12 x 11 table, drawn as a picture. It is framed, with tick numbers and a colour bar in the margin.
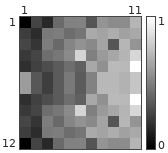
It is mirror symmetric from top to bottom. There is an overall slope up to the right. The texture is fine-grained noise. Overall the values sit about 50% of the way up the scale. No regular stripes run through it. The ninth with the highest average is the middle right.
